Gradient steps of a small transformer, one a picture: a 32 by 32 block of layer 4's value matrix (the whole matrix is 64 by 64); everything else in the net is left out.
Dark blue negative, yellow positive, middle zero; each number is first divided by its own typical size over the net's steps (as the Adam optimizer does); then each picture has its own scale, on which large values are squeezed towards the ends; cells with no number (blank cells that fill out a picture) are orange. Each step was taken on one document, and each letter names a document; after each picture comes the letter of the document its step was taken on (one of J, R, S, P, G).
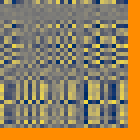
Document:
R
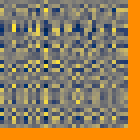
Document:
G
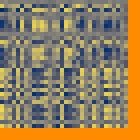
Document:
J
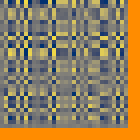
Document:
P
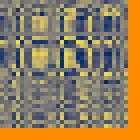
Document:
J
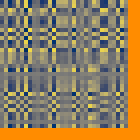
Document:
P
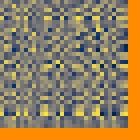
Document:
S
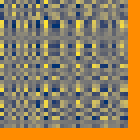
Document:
G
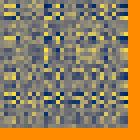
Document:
S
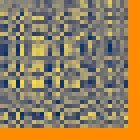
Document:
J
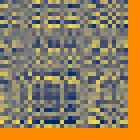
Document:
R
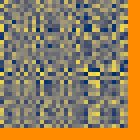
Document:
R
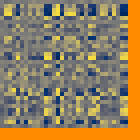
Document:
S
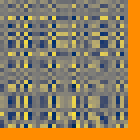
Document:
P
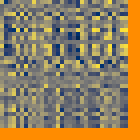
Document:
S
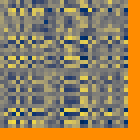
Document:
J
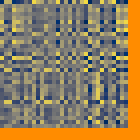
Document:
R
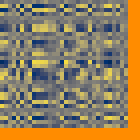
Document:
J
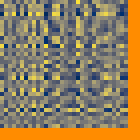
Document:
S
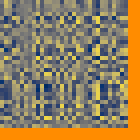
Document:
R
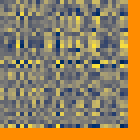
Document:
S
